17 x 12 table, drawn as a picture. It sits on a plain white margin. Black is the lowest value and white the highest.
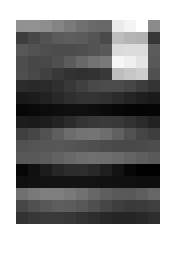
The values are skewed, with a long tail toward high values. On average the colour sits 30% of the way up the scale. Values change most from cell to cell in the top right. The ninth with the highest average is the top right. In the top right lies a patch that is higher than the rest.
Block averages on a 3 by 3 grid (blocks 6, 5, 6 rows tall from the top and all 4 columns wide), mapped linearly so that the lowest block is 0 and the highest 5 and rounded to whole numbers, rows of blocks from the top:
125 | 010 | 110
